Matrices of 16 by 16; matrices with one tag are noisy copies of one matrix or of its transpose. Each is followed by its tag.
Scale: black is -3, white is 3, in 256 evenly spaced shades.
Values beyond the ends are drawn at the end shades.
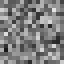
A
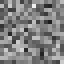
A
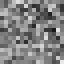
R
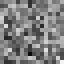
R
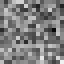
R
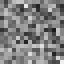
R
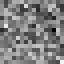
R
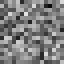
A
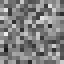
A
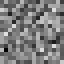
A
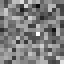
R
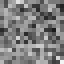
R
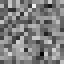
A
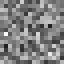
A
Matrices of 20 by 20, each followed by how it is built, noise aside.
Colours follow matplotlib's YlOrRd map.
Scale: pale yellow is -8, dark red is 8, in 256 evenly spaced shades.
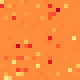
sparse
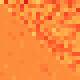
upper triangular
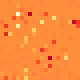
sparse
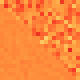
upper triangular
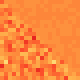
lower triangular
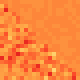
lower triangular
